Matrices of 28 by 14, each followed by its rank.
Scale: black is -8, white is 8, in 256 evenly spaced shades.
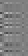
one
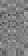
three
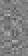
three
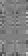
two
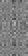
three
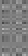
one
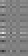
one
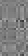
two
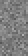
full rank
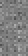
three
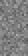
full rank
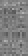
three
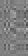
two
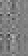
two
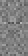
three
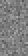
full rank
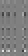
one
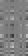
one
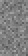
full rank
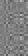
two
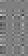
one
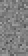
full rank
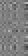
two
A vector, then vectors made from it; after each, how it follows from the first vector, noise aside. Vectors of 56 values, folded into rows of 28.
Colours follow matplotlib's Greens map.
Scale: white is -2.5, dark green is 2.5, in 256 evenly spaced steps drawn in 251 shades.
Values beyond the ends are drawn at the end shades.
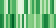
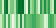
negated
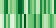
negated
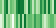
negated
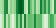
negated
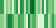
wrapped around
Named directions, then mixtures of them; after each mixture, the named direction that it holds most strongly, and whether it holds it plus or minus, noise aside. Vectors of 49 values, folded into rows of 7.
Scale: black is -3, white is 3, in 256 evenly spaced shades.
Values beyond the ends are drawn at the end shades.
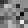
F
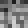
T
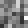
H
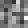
H, plus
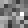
F, minus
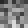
T, plus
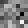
F, plus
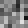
H, minus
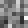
H, plus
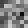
F, plus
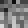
T, plus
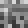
T, minus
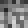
T, plus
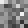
F, minus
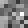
F, minus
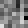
H, minus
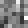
H, plus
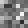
F, minus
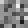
H, plus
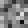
F, minus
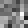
H, minus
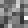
H, plus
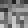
T, plus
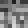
T, plus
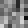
H, minus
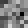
F, plus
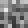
T, minus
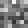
T, minus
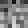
T, plus
